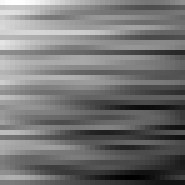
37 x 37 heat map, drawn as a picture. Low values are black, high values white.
Ninth with the lowest average: bottom right. Ninth with the highest average: top left. Slope: up to the top left. Grain: streaks across. Histogram: bell-shaped. Mirror symmetry: none.
